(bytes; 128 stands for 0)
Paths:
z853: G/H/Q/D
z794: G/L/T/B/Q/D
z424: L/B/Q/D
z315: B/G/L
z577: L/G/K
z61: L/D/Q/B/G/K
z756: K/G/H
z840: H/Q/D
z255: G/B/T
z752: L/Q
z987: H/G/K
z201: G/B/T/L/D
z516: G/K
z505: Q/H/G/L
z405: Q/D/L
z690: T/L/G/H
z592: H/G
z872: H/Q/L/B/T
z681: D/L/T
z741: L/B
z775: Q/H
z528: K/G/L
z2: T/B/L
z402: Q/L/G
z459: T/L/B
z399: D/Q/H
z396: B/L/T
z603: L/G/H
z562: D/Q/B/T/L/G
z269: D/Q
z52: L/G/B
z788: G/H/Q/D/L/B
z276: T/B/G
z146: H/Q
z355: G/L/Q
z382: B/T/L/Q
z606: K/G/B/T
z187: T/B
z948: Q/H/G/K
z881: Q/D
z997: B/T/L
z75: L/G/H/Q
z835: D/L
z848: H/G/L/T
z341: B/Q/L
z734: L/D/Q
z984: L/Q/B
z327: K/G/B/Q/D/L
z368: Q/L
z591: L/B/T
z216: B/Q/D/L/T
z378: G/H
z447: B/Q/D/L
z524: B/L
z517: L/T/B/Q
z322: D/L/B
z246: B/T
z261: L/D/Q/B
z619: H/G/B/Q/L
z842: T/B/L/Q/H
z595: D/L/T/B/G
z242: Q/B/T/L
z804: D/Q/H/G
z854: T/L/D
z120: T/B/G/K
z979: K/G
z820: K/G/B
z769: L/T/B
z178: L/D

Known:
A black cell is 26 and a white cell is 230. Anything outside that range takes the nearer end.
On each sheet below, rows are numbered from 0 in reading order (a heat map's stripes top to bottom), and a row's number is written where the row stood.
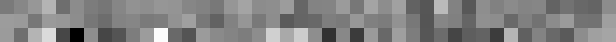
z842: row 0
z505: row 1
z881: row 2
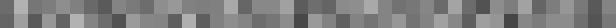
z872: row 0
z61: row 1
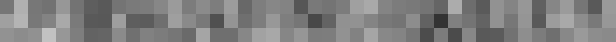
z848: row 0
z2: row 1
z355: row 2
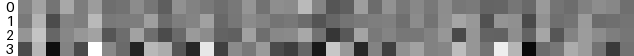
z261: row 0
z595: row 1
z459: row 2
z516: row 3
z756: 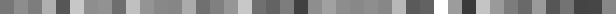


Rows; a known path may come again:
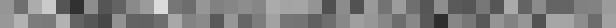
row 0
z840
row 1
z997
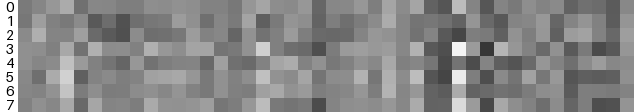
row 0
z842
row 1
z216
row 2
z242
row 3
z603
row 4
z355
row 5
z399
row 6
z75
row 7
z690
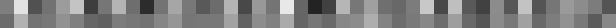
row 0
z187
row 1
z872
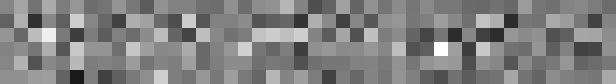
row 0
z261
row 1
z577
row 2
z269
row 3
z756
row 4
z595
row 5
z854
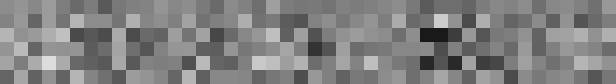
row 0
z327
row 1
z804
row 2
z368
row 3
z322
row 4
z752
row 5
z61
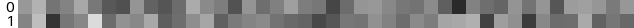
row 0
z2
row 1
z276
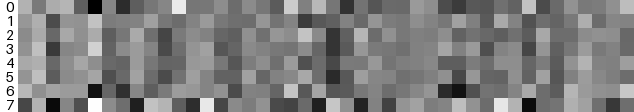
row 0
z178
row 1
z402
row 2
z984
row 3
z52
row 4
z315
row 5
z459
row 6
z835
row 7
z516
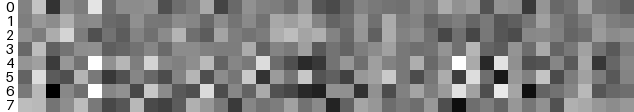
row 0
z820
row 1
z517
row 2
z734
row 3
z606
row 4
z592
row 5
z246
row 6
z979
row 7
z524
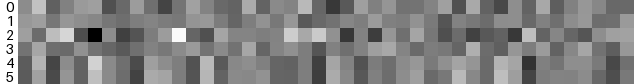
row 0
z769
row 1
z505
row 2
z881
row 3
z848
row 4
z120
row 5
z948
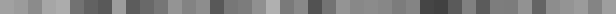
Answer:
z341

